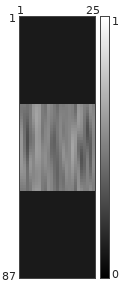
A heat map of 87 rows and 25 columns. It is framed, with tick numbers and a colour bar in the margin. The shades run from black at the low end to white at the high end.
It is made of 3 by 1 panels. Panel 1,1: very low, flat. Panel 2,1: middling, streaked downward. Panel 3,1: very low, flat.
